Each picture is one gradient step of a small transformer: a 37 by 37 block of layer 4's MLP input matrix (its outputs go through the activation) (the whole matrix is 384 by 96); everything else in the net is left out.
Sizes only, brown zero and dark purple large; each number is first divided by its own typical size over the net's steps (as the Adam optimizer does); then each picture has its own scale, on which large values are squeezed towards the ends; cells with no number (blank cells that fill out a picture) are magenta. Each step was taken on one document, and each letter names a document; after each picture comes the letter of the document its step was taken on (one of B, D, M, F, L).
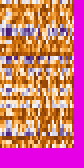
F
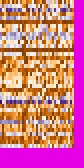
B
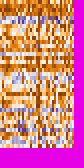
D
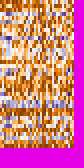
F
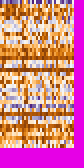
B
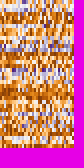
D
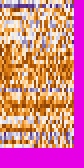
B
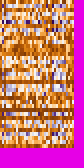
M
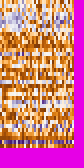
D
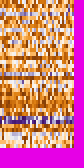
D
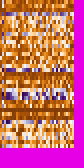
M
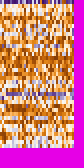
B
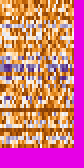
F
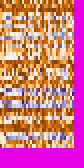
F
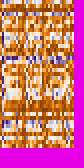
M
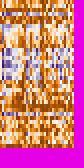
F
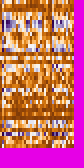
M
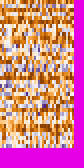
F
